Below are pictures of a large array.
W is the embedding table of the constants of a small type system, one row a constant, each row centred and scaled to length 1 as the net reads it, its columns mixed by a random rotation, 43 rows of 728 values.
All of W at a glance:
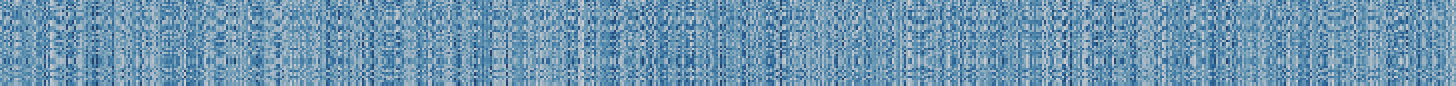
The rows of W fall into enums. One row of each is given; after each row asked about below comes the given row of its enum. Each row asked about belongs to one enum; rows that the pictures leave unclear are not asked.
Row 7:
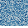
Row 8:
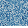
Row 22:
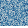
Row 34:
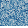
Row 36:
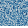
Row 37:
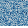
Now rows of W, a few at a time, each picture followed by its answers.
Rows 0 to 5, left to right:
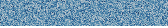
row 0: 22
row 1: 36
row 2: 34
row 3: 7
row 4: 37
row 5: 8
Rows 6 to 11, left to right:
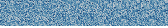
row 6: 7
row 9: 8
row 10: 34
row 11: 34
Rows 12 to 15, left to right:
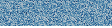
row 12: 37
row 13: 7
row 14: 7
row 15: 8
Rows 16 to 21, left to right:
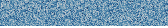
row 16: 34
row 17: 36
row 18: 34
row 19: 22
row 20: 7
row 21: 22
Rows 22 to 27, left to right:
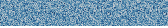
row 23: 37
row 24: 8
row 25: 36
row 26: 34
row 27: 36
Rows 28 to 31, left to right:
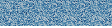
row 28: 37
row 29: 7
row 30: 7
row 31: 7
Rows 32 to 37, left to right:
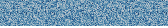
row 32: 37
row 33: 36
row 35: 8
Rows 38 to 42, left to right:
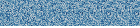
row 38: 8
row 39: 22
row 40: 37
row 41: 36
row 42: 36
